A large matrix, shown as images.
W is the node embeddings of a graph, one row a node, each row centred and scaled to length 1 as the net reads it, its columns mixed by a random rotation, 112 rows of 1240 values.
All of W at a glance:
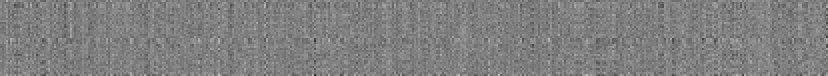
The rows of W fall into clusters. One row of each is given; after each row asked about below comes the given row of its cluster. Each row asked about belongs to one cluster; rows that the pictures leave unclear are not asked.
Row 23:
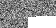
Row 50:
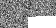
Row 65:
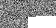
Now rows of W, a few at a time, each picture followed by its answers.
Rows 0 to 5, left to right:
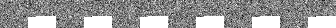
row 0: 50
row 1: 23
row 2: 50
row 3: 65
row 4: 65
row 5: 23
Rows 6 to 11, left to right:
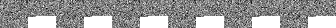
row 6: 65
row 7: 65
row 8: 65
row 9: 65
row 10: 65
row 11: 65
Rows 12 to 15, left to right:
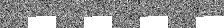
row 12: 23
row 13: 23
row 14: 65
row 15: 50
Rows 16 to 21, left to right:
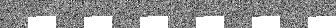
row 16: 23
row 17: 65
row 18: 65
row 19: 50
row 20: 65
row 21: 23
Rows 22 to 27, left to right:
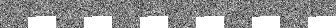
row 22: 50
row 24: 50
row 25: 23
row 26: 65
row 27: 23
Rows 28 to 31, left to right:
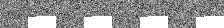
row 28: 65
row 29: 65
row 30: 50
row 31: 23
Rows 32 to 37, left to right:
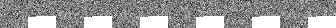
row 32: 65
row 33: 23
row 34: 23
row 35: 50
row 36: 65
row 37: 23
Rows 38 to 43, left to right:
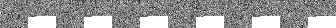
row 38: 65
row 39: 65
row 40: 65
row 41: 50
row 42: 65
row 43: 23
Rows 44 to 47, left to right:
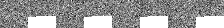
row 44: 23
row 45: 65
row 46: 50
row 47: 23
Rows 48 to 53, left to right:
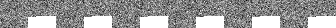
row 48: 23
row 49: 65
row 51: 65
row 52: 65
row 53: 23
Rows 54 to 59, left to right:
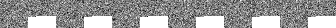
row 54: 23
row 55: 65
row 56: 23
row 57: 50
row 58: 50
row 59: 50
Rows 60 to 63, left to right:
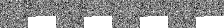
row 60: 50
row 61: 50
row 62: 50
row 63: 50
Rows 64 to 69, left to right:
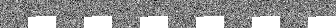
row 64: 50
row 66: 23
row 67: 50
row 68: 23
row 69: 23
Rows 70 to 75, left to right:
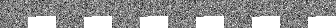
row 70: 23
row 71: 50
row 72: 50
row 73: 65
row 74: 50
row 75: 65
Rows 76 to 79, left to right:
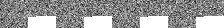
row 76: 23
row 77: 23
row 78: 23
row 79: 65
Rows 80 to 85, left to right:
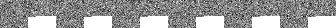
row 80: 50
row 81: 65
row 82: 65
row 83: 65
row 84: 65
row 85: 50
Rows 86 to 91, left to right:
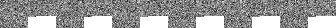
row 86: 23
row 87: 65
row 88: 23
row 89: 65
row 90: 50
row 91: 65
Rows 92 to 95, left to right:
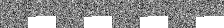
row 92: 50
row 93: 50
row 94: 50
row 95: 23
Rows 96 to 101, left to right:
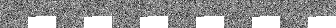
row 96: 65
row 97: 23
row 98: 50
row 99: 65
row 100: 65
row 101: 23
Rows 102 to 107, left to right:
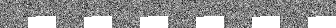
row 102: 50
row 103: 50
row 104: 23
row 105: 65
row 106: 23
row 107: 50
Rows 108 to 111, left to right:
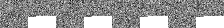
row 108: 65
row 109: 65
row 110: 50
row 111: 50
